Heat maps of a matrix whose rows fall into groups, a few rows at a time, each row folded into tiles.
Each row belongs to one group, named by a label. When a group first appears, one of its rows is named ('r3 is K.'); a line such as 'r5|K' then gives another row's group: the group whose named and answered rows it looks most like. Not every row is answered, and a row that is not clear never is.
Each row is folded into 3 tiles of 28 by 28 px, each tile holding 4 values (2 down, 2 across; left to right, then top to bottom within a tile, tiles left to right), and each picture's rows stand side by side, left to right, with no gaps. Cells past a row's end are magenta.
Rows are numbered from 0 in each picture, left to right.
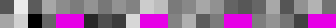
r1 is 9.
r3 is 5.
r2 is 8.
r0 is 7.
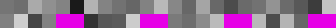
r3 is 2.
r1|9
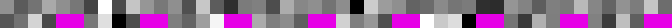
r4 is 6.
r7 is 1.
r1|7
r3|6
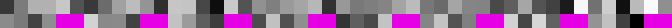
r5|8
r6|2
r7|5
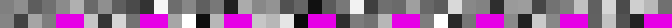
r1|2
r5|8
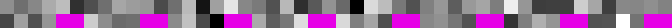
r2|5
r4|6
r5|5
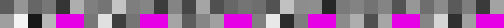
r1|8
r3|8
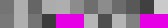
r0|5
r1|2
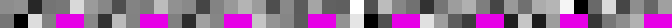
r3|6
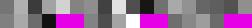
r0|5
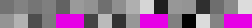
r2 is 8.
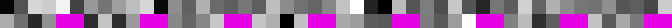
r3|7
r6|7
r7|2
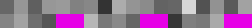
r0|5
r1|6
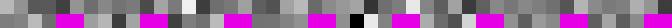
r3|6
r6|2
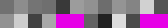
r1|1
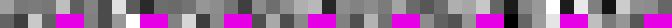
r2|8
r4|1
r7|6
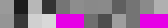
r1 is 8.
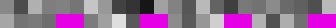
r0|6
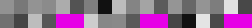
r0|1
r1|6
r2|1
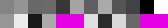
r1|2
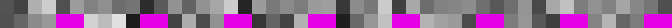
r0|6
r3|9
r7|8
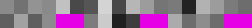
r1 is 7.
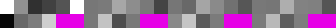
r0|9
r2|8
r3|8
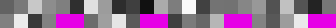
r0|8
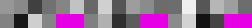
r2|7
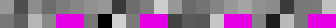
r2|9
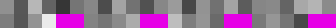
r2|6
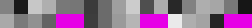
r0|6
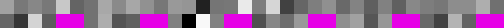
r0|1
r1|7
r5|1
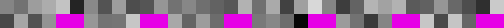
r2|2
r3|5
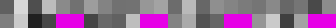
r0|7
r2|7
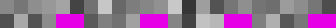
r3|8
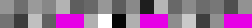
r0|1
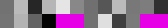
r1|8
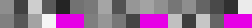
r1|5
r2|2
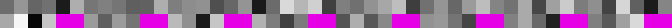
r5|5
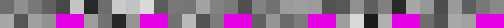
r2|8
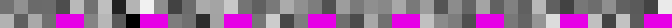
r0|2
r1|5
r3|8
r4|1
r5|6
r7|2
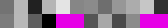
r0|5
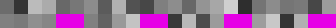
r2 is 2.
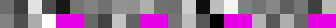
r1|1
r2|5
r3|2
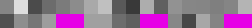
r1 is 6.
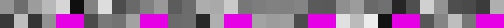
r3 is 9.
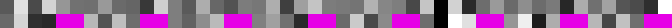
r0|7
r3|5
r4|8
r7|2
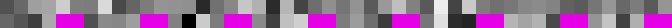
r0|9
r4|5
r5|7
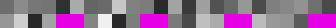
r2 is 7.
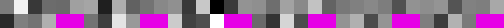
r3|1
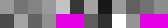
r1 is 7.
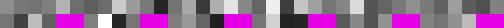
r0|1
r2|5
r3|7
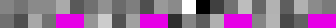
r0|1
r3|7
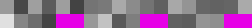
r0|6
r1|8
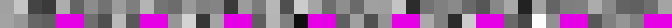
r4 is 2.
